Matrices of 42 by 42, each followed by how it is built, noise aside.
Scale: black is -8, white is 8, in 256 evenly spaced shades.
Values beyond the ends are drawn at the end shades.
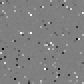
sparse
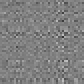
low rank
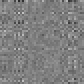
low rank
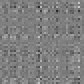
low rank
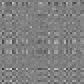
low rank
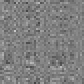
low rank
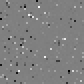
sparse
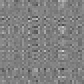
low rank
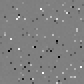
sparse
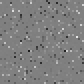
sparse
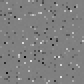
sparse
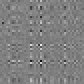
low rank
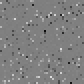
sparse
